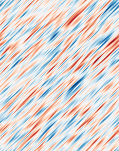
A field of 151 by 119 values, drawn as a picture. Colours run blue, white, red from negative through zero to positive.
The grain runs diagonally up to the right. The halves do not mirror each other. No overall slope runs across the table. No row or column stands out. There is no seam. The values follow a bell shape. Overall the values sit about 50% of the way up the scale.
